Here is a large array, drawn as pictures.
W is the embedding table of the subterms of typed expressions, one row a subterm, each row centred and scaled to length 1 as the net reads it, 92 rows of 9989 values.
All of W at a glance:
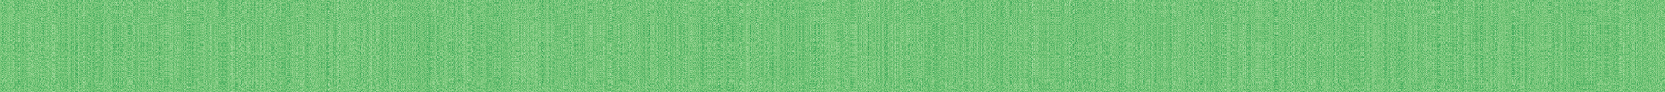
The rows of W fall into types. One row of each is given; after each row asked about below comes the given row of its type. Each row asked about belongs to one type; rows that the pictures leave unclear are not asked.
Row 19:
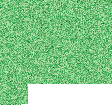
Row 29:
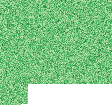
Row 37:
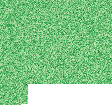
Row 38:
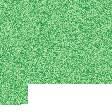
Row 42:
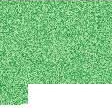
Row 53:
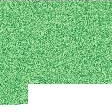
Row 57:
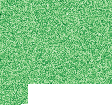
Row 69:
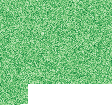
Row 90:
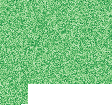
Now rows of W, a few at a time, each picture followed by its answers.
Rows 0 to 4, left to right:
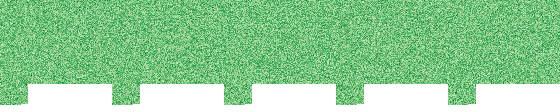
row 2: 69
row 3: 37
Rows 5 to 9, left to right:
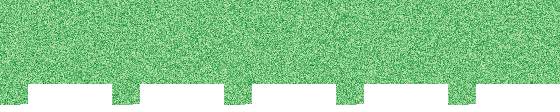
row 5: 42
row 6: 53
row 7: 29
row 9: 90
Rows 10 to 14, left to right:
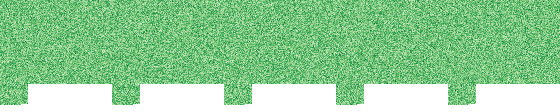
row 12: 90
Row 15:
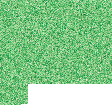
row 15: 69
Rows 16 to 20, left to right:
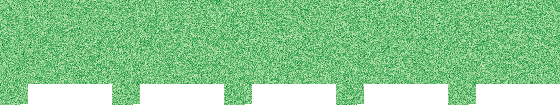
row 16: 29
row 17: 90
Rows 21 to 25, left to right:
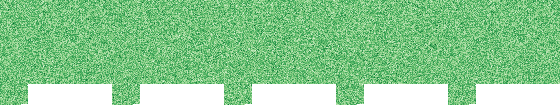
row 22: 57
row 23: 29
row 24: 38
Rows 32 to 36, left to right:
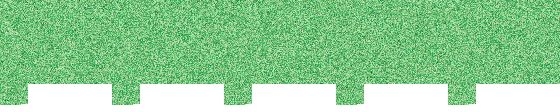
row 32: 19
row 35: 53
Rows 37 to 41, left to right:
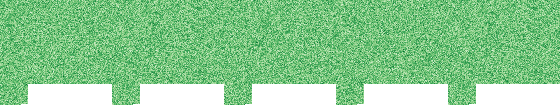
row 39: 90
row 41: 38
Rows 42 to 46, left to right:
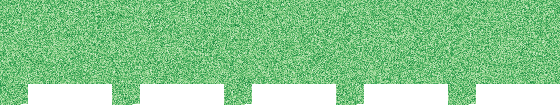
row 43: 57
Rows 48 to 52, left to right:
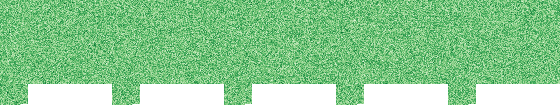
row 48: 42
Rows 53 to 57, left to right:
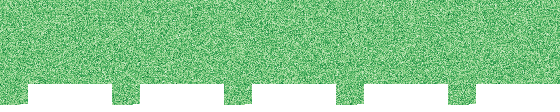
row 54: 38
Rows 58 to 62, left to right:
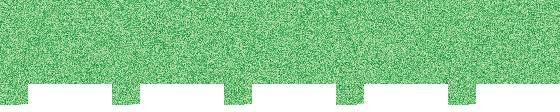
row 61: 57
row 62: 90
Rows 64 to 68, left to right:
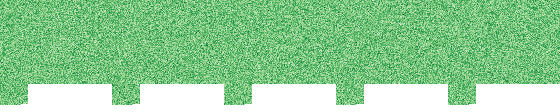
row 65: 42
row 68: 38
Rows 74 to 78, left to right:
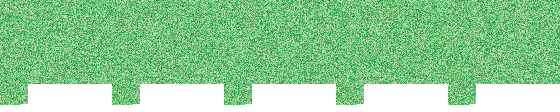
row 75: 53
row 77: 69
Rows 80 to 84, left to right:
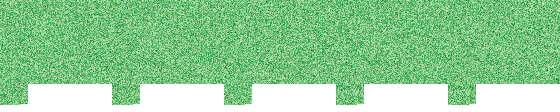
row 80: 53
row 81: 53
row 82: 69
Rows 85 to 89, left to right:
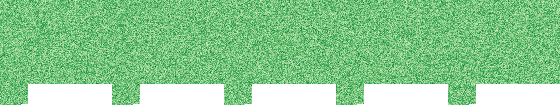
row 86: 37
